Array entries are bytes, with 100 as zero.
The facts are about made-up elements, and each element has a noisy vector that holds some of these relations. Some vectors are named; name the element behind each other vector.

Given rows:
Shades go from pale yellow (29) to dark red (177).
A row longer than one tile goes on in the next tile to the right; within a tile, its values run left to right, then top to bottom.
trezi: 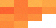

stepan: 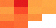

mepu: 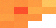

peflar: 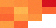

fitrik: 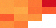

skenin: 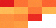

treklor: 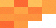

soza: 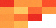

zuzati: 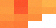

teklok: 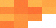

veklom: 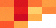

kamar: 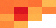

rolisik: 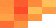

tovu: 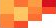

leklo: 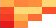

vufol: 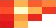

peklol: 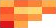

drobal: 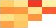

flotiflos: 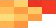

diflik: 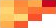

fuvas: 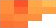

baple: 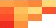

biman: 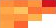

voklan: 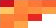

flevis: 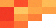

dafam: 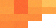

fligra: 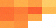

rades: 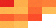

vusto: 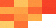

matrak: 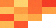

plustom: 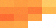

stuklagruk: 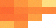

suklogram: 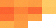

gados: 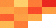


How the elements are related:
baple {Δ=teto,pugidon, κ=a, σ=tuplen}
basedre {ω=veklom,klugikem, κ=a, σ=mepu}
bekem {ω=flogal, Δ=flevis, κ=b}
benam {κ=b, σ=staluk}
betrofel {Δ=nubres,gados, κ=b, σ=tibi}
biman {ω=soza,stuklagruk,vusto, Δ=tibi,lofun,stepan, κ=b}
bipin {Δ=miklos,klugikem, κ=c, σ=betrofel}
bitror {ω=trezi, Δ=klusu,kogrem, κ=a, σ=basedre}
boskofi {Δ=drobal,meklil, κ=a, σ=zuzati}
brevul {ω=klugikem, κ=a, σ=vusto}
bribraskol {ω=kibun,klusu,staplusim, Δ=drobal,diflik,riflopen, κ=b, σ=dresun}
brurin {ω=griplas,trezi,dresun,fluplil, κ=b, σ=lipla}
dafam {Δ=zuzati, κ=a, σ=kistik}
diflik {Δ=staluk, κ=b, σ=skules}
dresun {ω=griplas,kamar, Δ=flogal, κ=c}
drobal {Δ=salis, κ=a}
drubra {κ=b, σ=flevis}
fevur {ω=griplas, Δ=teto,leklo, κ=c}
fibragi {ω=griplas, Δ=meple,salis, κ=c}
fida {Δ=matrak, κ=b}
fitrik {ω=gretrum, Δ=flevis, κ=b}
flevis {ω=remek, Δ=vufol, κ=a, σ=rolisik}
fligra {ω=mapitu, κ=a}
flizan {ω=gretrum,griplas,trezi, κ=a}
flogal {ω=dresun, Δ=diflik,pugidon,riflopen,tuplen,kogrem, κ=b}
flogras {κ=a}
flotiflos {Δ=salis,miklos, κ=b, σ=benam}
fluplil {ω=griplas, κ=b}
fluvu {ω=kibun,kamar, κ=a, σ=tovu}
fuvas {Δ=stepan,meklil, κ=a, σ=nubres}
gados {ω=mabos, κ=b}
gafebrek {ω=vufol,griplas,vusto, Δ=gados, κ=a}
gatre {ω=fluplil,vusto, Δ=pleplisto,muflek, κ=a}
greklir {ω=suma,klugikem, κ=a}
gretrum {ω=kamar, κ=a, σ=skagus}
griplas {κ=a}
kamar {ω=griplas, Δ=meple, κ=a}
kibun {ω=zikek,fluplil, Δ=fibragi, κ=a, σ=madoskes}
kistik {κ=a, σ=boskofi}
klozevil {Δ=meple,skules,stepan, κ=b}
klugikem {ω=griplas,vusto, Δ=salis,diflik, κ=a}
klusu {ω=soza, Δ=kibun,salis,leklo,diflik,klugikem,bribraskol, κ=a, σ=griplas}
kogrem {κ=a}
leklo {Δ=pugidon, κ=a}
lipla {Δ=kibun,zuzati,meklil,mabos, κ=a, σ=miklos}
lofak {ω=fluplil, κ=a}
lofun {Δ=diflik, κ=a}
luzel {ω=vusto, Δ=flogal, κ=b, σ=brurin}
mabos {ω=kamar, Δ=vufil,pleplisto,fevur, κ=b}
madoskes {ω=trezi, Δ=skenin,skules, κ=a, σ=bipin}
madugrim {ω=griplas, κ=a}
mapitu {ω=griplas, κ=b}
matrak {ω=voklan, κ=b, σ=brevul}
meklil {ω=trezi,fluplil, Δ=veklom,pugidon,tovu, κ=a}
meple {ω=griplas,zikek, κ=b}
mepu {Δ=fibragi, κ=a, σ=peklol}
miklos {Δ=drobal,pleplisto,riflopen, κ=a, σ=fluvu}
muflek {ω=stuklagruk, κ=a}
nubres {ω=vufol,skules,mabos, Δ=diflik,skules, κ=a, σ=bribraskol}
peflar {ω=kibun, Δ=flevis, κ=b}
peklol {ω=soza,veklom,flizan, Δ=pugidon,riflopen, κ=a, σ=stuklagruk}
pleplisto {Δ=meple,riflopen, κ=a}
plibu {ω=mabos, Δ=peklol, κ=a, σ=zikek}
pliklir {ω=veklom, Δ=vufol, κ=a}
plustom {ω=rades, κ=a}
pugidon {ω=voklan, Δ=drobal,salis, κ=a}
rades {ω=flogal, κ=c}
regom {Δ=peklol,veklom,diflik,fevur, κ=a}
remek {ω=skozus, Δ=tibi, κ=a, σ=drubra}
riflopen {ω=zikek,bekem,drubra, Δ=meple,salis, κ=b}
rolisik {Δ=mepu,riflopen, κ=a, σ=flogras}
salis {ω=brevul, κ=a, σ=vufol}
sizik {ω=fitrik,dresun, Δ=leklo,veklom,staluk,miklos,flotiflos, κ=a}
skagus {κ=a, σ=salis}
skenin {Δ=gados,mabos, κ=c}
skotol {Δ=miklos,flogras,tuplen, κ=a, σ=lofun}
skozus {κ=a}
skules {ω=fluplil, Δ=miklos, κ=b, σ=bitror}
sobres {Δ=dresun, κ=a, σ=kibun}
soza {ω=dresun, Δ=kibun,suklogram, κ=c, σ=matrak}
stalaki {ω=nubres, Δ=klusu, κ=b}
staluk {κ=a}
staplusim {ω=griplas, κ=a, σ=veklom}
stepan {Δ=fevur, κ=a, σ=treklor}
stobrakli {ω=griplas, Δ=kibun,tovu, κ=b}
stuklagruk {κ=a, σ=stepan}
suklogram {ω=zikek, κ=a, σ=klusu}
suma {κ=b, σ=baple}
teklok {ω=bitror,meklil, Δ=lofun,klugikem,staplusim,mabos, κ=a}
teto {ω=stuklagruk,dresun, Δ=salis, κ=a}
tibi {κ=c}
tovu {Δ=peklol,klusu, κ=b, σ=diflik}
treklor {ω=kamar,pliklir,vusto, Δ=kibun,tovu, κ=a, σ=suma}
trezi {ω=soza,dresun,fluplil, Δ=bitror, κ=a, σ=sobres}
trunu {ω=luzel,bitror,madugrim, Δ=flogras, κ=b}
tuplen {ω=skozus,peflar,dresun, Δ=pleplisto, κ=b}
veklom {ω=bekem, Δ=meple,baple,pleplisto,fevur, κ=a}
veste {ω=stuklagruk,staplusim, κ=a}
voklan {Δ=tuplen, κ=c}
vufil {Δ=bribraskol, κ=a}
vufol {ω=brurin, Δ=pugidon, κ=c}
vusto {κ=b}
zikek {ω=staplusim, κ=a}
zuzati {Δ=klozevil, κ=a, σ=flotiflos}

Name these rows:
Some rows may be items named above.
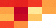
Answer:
pleplisto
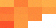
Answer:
plibu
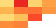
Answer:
lofun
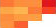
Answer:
luzel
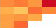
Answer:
biman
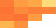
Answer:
stuklagruk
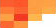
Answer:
gatre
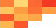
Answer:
matrak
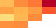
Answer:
bribraskol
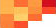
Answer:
tovu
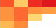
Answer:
meple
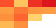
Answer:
meple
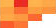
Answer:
regom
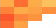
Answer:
pliklir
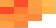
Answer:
remek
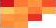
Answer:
skenin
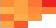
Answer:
fida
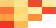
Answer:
pugidon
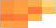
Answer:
basedre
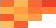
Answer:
benam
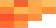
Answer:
pliklir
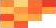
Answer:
matrak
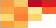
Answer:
riflopen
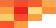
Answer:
miklos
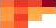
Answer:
tuplen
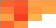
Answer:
gatre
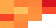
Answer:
bekem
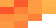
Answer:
remek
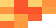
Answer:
nubres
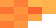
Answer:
gafebrek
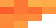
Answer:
trezi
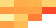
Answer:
klugikem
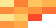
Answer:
klusu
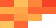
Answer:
suma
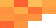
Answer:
treklor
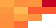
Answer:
stobrakli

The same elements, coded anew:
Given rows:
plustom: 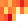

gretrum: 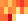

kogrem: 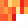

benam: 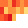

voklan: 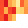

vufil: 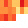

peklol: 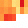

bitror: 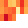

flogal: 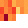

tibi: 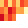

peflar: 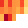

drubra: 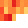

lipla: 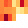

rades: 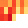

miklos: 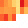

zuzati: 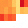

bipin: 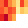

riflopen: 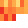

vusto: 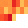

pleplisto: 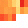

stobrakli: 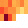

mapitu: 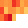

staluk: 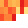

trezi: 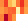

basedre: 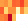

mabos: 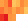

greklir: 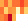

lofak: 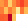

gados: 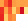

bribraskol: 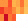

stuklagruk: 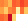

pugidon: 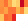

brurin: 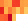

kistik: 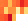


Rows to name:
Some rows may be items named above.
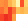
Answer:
fibragi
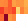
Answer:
flogal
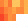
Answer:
skules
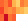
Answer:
flotiflos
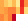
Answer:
salis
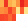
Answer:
lofun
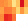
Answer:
meklil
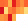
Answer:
matrak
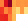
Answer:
betrofel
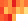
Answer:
benam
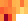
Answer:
stobrakli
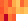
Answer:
flotiflos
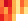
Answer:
skenin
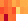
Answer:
luzel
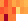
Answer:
luzel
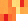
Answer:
veklom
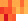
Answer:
bribraskol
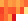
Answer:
diflik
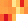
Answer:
kamar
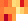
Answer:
rolisik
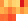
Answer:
kibun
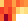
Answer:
biman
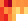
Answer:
betrofel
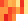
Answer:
vufol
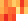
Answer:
klugikem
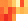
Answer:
fibragi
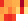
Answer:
flevis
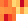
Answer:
baple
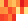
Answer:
lofun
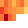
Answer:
stalaki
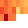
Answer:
luzel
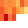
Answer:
tovu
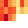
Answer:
bipin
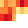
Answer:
remek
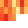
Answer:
nubres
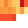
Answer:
stepan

